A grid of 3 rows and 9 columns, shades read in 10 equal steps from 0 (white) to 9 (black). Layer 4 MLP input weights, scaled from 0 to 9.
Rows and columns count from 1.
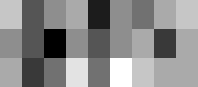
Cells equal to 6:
3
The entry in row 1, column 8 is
3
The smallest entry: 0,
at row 3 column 6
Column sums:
9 19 18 8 19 8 10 13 8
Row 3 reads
3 7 5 1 5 0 2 3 3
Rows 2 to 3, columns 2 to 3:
6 9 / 7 5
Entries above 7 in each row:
1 1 0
